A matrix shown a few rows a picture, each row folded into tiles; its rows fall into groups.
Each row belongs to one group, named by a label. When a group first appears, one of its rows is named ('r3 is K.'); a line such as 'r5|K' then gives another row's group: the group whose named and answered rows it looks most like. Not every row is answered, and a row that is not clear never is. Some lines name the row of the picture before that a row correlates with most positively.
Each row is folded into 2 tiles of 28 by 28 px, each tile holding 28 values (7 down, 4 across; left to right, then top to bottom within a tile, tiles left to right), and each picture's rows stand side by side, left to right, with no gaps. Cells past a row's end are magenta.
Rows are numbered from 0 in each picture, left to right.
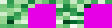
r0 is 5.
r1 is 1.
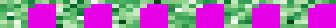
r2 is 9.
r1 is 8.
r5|5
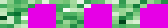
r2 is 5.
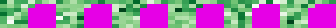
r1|9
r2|8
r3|8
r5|5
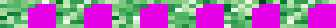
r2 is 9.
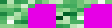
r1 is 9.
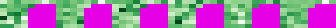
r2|8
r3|5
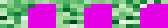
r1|1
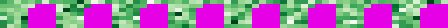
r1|8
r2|8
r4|5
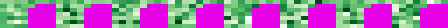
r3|5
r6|1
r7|8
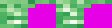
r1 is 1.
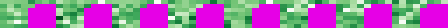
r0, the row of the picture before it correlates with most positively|0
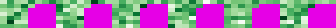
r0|5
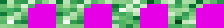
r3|5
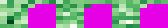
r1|1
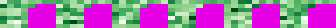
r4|8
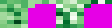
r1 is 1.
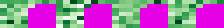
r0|9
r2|9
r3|5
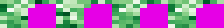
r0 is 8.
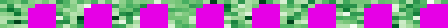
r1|9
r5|5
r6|1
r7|8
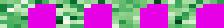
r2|9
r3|5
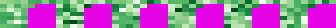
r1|1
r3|8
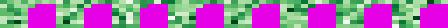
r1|5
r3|9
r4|5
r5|8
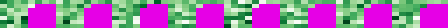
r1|5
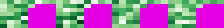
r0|8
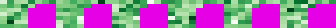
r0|5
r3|9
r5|8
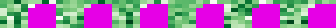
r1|9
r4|8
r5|9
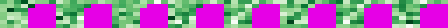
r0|8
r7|1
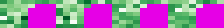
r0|9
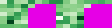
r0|5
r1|9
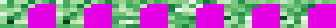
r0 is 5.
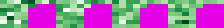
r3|1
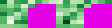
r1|5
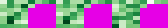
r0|5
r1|5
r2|8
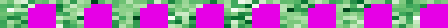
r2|9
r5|8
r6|8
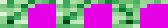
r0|5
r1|5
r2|1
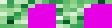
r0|5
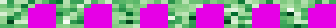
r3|9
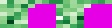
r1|9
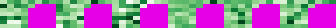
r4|1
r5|5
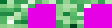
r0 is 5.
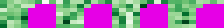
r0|9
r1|5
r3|1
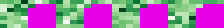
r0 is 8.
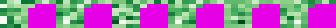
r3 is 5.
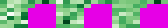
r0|9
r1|5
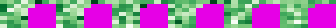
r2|1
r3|9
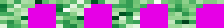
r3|1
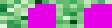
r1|1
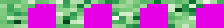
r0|1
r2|9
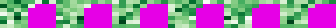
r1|9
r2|5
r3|8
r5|5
